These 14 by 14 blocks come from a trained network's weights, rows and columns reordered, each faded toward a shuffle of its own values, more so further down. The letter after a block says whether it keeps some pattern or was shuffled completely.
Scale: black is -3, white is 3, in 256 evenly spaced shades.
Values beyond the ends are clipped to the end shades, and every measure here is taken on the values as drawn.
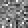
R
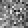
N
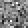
N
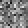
R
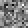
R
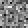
N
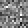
R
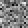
R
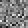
R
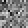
R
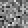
N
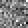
N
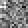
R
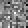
R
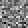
R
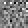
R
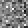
R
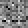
R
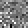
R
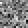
N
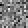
N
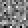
R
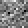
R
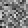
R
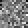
N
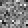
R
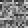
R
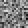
N
